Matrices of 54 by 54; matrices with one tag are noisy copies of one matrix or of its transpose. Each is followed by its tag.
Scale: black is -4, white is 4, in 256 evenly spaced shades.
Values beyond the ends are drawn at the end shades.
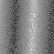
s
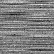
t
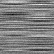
t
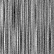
t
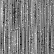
t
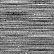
t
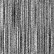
t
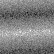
s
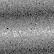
s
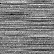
t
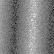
s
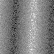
s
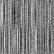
t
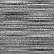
t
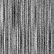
t
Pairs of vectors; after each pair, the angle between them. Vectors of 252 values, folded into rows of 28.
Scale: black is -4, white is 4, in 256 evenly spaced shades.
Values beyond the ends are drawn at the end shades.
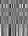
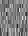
partly opposed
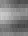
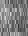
partly aligned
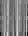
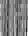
nearly opposite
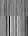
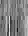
nearly opposite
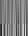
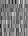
partly aligned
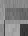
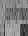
nearly parallel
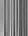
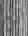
nearly opposite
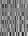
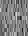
orthogonal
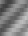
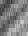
nearly parallel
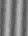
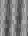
nearly opposite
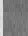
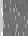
nearly parallel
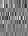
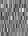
partly aligned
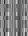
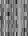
nearly opposite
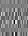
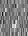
partly aligned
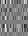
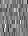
partly aligned
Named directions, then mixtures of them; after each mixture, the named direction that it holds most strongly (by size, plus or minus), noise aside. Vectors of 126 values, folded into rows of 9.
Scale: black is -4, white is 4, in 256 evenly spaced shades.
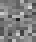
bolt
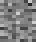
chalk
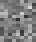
bolt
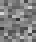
bolt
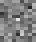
bolt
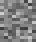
chalk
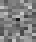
bolt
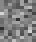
bolt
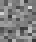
bolt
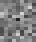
bolt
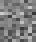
bolt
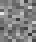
bolt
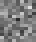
bolt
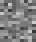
chalk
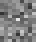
bolt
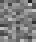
chalk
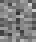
chalk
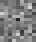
bolt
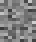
chalk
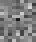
bolt
